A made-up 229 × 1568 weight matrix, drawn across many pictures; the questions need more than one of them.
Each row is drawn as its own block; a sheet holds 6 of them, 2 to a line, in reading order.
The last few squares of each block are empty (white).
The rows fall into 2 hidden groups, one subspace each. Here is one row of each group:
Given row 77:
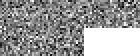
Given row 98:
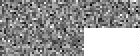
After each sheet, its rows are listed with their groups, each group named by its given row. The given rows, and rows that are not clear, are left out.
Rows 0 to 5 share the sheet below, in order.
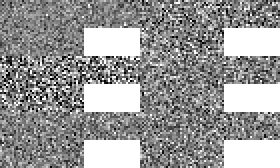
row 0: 77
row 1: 77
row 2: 98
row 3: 98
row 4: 98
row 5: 77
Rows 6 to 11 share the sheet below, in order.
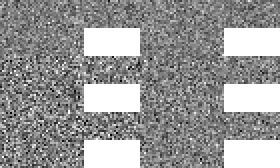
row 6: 98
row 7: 98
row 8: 98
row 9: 98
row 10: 98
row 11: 98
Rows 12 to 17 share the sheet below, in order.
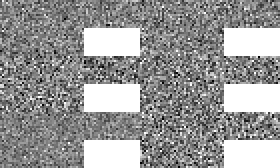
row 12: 77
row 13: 77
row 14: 98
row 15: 98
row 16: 77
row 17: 77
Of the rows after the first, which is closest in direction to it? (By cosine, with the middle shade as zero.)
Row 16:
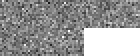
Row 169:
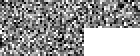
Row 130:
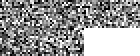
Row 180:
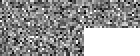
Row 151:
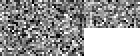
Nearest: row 130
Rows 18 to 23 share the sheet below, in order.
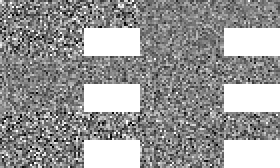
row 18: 77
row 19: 98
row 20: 77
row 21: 98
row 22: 98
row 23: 98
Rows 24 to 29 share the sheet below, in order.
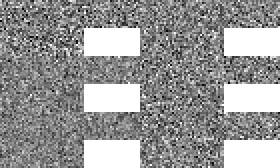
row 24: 77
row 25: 98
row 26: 98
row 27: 98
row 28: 77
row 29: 98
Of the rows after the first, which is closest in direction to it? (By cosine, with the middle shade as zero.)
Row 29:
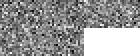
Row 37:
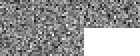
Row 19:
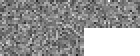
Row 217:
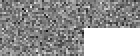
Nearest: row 19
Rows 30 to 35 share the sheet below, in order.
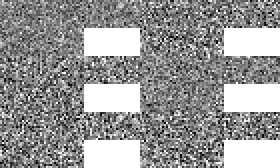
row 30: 77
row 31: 77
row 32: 98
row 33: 98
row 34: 77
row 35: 77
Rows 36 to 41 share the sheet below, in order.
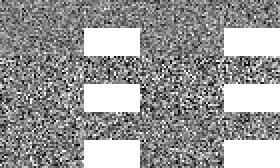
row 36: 77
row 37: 98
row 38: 98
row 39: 77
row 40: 98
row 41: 77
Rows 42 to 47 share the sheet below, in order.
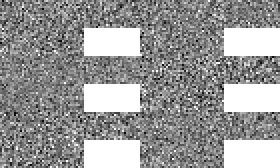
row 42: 77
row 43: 98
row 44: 77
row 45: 77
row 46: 98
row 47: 77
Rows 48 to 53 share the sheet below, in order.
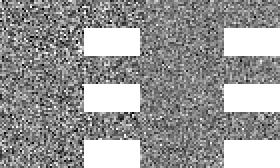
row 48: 77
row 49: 98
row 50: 77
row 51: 77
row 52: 77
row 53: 77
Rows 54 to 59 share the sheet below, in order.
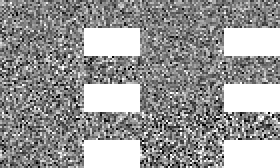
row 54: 77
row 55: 77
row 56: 98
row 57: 77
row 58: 77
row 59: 77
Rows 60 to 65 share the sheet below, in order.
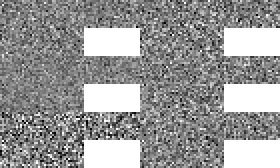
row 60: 98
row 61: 98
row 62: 77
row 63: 77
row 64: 77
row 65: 98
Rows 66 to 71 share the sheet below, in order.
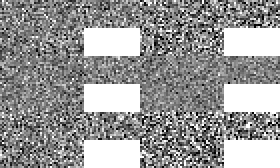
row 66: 77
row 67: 98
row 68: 98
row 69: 98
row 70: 77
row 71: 98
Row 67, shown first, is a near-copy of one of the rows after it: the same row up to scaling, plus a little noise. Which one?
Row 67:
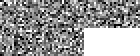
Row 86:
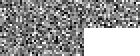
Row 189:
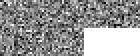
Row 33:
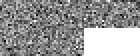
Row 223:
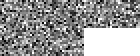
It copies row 189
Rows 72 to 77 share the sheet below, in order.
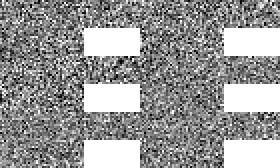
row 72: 77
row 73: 77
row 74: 77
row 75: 98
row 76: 77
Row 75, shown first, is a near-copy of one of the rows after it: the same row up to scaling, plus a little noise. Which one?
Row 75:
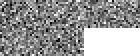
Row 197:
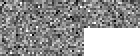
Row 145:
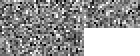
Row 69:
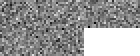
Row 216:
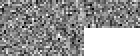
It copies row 69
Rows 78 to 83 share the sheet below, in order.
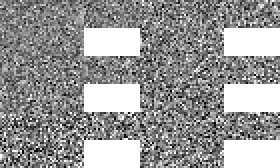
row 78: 98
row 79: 77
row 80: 98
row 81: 98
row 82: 77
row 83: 98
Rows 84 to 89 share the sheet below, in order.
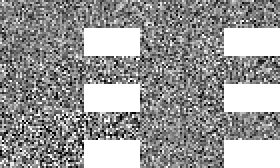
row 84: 77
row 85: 98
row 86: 98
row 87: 77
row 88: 77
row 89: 77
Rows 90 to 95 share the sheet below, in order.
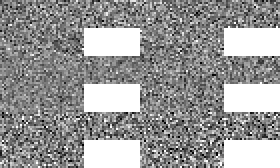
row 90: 98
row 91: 98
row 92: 77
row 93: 77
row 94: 77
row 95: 77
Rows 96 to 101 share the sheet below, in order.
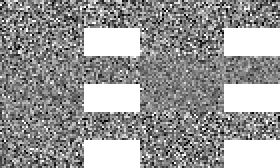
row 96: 98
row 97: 77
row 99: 98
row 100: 77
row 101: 98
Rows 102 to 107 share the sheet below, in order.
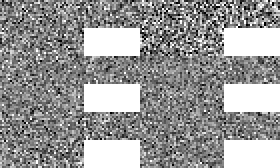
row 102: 77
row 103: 77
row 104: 98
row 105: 77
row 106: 77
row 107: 98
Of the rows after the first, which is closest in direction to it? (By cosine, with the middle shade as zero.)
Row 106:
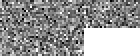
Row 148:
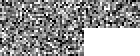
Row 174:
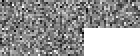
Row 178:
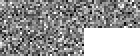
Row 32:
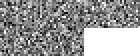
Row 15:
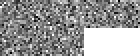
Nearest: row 148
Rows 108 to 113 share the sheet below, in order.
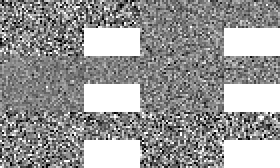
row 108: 77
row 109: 98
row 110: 98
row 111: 98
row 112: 98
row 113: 77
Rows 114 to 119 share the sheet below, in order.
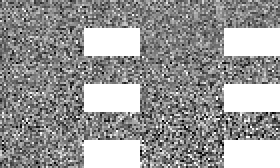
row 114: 77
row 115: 98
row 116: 77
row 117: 77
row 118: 77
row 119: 77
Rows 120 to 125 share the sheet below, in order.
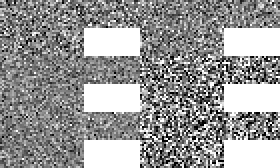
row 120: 98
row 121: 77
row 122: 98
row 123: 77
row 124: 98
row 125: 98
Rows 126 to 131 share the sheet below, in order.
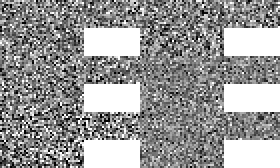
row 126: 98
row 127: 98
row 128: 98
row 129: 77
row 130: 77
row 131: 77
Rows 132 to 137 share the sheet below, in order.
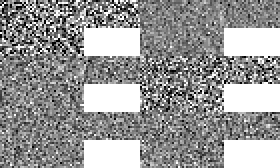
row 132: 98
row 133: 98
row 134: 98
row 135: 77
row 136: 98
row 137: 77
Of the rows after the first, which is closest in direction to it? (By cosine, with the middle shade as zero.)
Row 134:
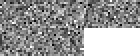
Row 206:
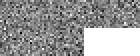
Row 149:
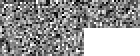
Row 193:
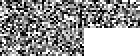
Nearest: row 193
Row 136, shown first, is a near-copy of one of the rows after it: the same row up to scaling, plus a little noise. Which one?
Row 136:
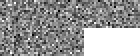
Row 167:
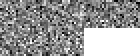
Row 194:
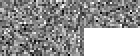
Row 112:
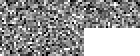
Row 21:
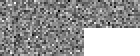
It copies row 21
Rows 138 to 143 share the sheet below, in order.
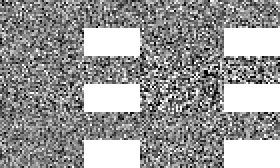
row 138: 77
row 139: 98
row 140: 77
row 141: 98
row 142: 77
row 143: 77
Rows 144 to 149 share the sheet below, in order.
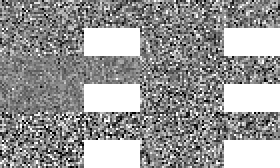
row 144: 77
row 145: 98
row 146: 77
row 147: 77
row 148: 77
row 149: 98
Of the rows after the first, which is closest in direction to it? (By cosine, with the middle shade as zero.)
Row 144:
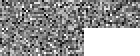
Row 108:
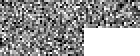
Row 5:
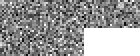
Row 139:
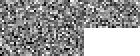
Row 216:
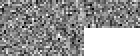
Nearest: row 108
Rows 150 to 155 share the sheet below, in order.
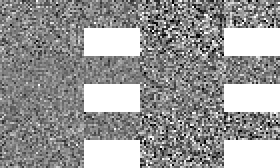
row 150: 98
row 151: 98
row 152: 77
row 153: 98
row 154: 98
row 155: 98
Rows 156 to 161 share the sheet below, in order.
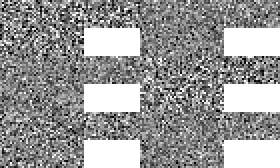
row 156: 98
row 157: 98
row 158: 98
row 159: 98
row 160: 98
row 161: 77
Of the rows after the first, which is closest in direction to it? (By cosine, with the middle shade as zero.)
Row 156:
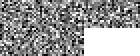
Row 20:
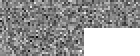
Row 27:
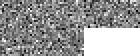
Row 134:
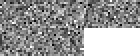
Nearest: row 27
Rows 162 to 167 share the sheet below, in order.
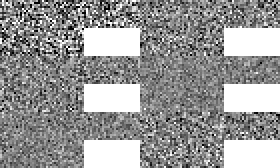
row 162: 77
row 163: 77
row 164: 98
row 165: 77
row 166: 77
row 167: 98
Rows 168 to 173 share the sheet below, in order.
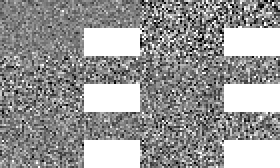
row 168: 98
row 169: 77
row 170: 98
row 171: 98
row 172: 77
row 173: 77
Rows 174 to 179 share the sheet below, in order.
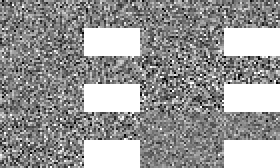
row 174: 77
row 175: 77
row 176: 77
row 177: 98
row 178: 77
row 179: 98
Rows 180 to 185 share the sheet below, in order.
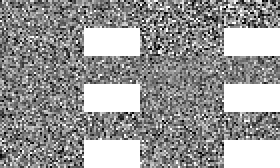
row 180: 77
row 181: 98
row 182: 98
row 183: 77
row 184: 77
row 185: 77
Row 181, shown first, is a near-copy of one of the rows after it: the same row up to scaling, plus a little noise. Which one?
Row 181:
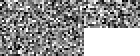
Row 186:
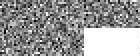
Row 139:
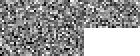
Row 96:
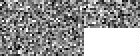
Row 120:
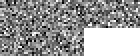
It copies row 96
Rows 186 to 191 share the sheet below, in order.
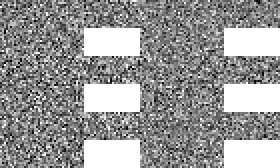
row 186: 98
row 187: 98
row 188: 98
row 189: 98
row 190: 98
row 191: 77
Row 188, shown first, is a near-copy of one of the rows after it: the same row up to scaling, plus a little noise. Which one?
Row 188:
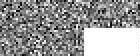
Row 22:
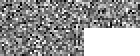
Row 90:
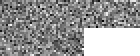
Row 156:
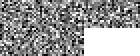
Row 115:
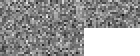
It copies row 22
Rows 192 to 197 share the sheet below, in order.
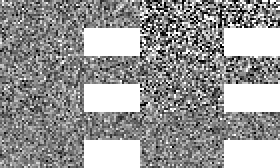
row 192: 77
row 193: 98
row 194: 98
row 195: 98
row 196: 77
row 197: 98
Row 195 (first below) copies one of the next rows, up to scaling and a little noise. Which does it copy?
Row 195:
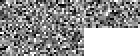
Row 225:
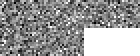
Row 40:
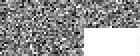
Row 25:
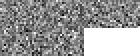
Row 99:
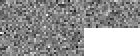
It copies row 99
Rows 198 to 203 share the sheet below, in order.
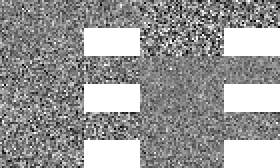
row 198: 77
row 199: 98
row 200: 77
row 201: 77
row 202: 98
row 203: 98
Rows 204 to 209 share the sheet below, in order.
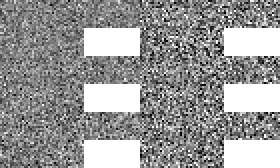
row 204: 98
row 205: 77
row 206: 77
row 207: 77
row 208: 77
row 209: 77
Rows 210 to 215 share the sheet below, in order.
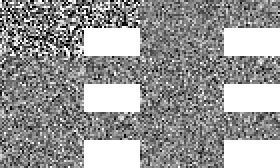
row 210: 77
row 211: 77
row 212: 98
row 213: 77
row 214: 77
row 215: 77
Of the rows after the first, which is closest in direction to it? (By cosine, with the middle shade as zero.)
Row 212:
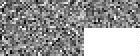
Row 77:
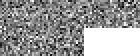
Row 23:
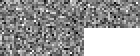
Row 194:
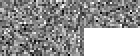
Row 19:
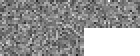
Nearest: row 19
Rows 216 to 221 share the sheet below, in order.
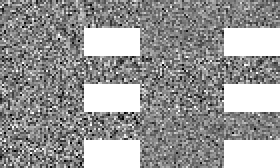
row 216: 98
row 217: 77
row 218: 77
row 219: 77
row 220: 77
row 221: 98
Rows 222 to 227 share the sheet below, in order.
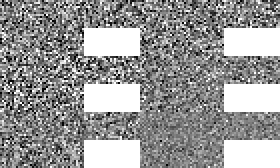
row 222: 77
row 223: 98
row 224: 98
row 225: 98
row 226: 98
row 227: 77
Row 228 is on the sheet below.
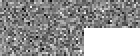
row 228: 77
